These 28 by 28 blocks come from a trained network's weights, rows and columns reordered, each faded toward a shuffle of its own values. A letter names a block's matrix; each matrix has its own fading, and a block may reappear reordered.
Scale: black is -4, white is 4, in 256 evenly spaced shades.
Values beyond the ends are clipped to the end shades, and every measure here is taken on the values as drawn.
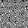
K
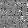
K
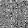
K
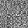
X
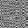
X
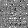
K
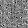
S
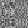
X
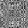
X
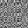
X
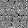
K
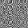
X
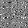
S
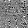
K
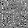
K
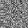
X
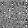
K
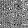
S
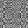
X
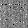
S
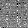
K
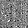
S
